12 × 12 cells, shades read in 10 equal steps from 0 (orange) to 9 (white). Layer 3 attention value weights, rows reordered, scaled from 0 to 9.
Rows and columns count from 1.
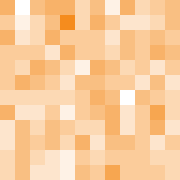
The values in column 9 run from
3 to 9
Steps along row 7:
same same same same down down up up down up up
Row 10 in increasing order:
3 4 4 4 4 5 5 5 6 7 7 7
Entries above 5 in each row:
4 6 3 2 5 3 7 5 6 4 7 5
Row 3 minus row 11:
-3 3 0 -4 -3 0 -1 2 -1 0 -2 -1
